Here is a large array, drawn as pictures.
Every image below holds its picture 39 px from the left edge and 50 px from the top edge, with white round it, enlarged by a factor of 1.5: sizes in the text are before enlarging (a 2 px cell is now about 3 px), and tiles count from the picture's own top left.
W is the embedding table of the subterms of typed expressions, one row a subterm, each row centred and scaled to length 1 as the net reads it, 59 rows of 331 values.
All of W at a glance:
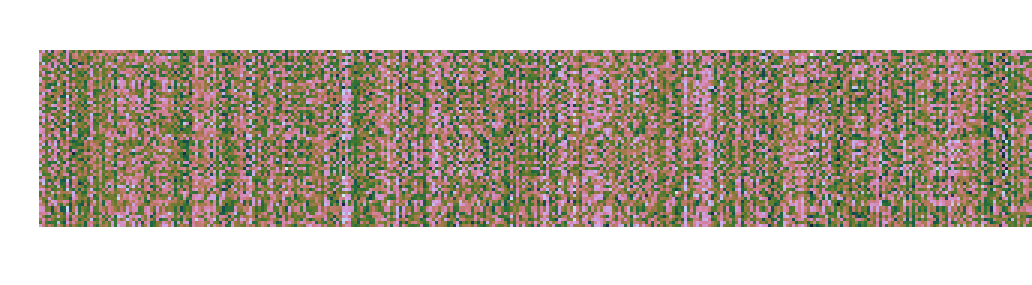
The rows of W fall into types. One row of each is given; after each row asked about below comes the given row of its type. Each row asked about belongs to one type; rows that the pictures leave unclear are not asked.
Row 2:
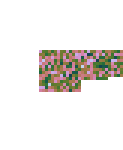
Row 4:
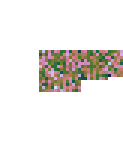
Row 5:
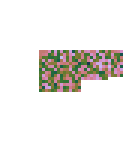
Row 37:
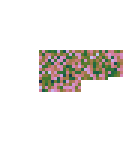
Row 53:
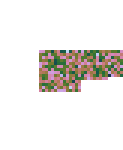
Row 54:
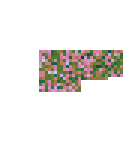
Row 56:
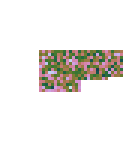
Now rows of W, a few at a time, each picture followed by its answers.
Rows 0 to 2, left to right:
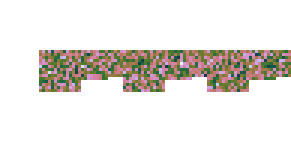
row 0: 5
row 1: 53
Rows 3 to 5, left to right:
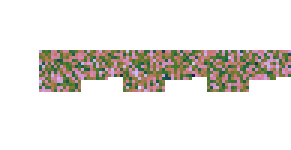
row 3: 2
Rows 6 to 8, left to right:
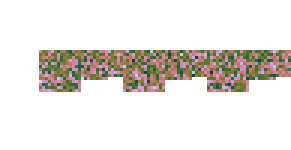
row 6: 56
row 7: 37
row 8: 56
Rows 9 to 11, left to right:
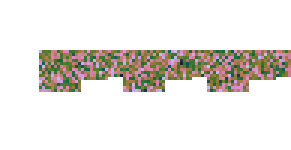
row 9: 2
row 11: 37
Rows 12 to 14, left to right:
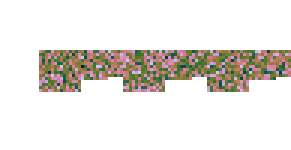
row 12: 37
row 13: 54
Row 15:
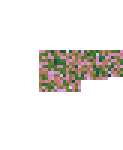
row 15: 53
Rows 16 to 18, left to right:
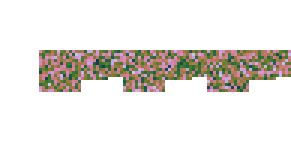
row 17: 54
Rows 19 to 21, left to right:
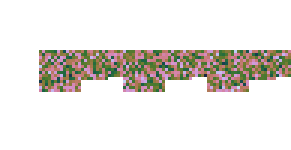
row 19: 37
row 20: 2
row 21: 54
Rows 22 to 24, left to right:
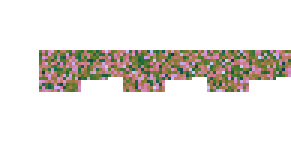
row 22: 56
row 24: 37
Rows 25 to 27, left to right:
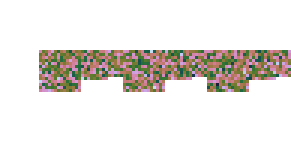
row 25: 56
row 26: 53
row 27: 53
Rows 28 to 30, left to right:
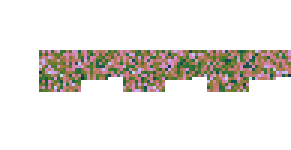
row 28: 4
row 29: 54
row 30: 5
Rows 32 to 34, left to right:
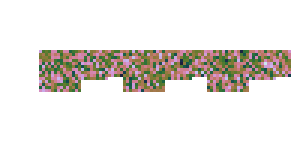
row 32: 2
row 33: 4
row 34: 5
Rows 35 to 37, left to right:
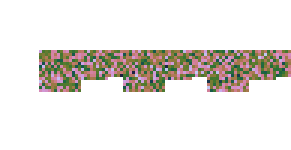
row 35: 2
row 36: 4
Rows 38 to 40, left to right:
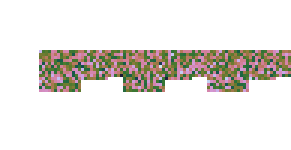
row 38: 2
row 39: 4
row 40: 56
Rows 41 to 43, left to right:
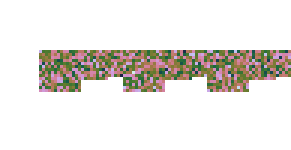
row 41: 2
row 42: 56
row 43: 53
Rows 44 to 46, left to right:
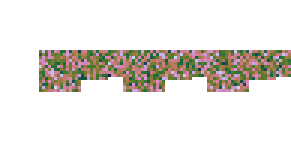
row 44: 4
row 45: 37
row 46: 54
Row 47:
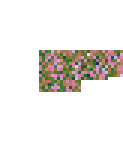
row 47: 37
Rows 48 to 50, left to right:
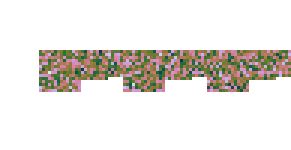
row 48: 56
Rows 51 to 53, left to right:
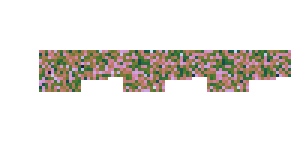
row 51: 4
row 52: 53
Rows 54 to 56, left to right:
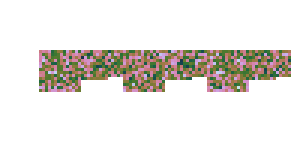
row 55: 2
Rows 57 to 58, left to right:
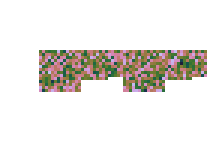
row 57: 37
